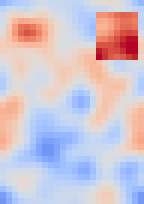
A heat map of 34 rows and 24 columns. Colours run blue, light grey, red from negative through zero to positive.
Ninth with the lowest average: bottom middle. Roughest part: top right. Grain: blotchy. Odd patch: higher, in the top right. Ninth with the highest average: top right.
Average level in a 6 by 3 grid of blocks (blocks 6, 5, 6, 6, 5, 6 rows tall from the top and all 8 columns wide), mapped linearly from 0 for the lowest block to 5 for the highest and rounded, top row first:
313 / 325 / 222 / 212 / 102 / 111
